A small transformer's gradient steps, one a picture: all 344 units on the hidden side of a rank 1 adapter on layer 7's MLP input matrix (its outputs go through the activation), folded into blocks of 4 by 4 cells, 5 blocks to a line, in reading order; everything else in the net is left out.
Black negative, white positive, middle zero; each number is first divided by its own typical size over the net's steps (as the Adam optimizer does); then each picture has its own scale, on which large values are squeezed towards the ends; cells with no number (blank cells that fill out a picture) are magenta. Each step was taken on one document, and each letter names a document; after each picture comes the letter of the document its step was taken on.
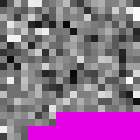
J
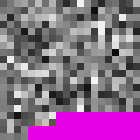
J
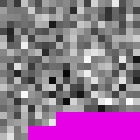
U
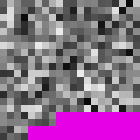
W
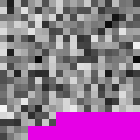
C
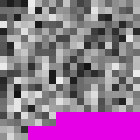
J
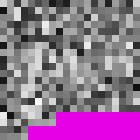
W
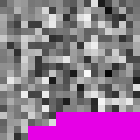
U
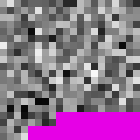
W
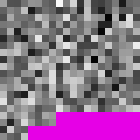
W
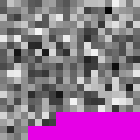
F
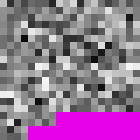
W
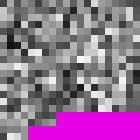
U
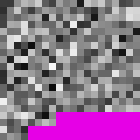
J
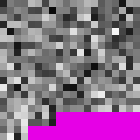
F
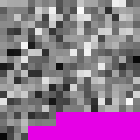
U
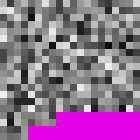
C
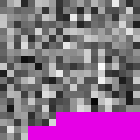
F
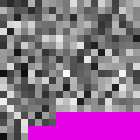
F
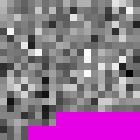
U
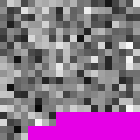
C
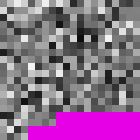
C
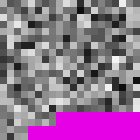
J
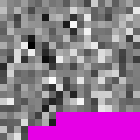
U
